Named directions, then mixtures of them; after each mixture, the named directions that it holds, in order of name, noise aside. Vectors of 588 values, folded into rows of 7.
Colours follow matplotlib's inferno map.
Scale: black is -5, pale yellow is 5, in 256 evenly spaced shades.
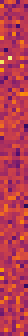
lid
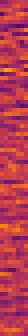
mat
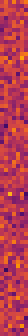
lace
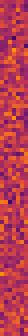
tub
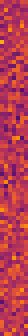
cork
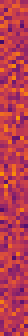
cork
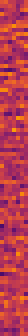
mat, tub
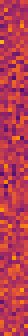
cork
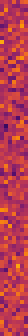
cork, lace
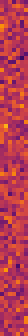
cork, lace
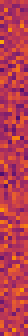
cork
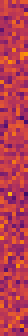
lace, tub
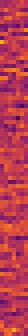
cork, mat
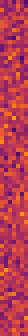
lace, tub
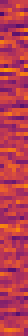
mat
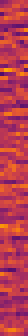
mat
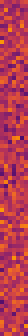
cork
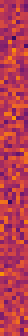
tub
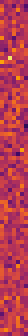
lid, tub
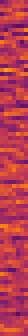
mat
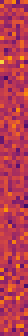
lace, lid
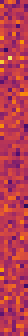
lid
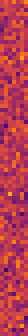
lace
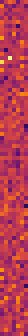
lid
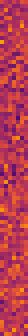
cork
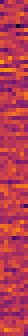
lid, mat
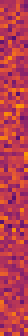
cork, tub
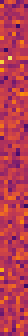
lid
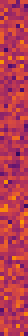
cork, lid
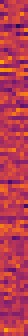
lid, mat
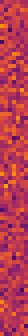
cork
